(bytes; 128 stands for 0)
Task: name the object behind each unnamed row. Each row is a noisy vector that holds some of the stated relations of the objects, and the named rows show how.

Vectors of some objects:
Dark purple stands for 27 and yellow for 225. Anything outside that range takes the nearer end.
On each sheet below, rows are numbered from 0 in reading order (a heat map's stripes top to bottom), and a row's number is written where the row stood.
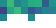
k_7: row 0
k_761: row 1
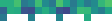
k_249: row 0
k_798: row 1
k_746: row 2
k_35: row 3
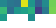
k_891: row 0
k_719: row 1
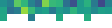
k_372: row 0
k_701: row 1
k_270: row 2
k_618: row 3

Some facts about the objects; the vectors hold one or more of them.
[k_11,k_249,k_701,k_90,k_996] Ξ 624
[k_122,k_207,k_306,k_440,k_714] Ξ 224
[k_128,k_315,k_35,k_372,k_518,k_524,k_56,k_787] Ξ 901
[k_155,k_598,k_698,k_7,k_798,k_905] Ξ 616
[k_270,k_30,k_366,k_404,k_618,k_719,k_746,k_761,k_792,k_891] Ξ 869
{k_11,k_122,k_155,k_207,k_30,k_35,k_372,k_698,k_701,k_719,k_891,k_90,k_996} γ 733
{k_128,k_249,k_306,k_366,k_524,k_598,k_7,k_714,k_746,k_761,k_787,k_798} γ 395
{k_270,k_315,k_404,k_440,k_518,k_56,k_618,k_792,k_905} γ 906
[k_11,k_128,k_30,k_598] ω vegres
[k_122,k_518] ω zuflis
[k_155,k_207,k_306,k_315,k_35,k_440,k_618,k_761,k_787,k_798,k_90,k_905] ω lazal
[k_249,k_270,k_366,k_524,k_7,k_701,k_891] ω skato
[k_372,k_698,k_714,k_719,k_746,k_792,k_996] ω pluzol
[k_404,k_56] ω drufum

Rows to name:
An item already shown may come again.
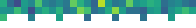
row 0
k_270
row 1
k_798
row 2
k_372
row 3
k_996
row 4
k_11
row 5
k_306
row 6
k_905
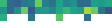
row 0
k_792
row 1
k_598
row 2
k_315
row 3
k_122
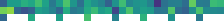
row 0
k_122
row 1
k_787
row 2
k_128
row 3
k_315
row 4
k_7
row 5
k_404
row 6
k_30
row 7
k_207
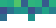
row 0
k_714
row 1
k_366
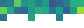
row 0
k_11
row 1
k_440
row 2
k_698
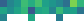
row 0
k_155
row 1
k_524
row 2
k_701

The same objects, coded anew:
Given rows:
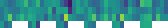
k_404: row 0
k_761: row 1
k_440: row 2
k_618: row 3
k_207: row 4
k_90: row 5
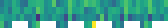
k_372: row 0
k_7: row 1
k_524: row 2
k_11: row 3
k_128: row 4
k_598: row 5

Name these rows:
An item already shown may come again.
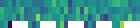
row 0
k_787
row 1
k_404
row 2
k_798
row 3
k_714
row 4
k_996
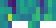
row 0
k_440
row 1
k_905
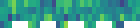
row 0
k_366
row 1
k_155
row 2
k_249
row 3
k_698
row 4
k_56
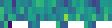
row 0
k_306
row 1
k_746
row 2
k_56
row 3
k_315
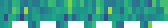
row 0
k_122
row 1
k_792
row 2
k_366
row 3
k_122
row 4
k_372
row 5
k_270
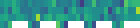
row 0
k_719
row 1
k_404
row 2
k_35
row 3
k_761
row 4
k_518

